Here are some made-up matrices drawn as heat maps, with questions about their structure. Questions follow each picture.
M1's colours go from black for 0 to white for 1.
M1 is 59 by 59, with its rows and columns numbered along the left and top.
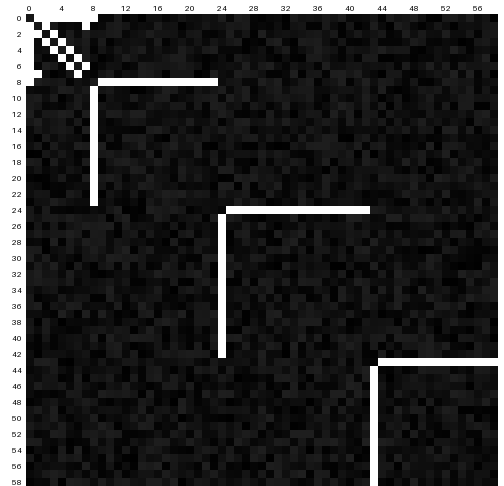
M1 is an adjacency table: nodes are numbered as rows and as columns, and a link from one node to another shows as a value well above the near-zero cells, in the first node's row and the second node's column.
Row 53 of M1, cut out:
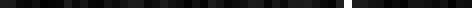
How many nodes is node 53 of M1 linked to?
1
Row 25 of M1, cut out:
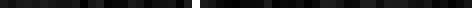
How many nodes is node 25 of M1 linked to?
1
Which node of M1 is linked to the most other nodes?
node 24
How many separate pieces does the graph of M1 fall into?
3
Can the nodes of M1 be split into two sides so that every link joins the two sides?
no
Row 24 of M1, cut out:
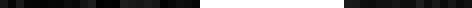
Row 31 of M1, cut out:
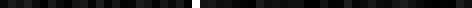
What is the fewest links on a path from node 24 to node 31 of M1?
1
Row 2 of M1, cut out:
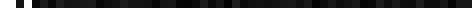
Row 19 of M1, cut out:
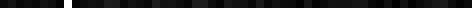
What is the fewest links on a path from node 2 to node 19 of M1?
3
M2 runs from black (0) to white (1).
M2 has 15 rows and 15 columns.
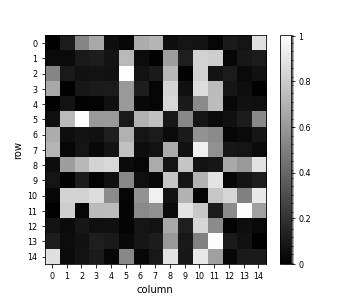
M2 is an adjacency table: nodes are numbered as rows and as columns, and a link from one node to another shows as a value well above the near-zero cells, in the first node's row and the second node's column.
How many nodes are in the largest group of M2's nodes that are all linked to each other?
3
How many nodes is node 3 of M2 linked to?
5
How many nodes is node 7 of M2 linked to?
5
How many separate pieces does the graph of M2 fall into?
1
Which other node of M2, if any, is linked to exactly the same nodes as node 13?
node 12
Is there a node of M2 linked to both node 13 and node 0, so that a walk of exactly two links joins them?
no
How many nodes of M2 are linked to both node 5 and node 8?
7
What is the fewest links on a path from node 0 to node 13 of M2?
3
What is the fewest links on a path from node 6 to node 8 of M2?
3
